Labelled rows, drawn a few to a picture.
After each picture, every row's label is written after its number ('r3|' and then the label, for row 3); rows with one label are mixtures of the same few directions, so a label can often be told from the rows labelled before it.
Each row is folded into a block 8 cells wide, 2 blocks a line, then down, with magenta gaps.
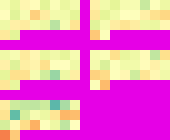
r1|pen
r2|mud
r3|pen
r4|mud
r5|mud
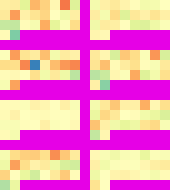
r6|mud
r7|pen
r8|pen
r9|mud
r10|mud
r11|mud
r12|mud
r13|mud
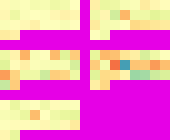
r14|mud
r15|pen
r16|mud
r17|pen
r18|pen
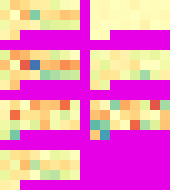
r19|pen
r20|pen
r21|pen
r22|pen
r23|mud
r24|mud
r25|pen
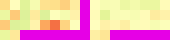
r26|pen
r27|mud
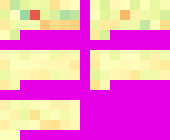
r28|pen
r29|pen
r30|mud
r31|mud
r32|pen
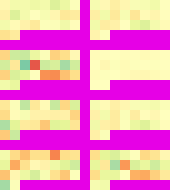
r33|mud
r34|pen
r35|pen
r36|pen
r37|mud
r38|pen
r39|mud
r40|pen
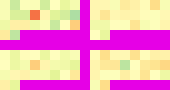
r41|pen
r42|mud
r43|pen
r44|pen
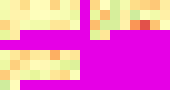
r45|mud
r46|pen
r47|mud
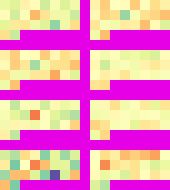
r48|pen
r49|pen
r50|pen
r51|mud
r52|pen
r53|mud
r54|pen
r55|mud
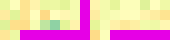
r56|pen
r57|mud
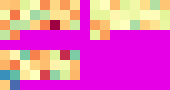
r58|pen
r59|mud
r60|mud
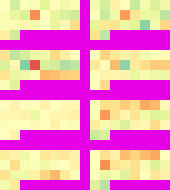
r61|pen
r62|pen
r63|pen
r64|pen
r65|pen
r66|mud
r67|pen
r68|mud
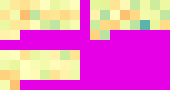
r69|pen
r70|pen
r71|mud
